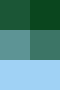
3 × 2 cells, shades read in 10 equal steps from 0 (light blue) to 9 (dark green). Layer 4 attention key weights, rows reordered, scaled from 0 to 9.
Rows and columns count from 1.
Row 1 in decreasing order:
9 8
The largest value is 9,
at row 1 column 2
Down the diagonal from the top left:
8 6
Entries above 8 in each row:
1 0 0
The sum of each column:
12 15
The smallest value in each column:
0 0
